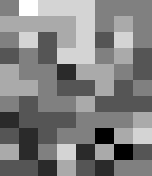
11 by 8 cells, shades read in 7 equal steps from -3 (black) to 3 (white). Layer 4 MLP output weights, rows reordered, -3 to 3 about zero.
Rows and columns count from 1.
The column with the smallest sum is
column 6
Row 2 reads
1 1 1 1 2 0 1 0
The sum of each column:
-1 0 -3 5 6 -4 0 -1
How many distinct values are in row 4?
4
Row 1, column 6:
0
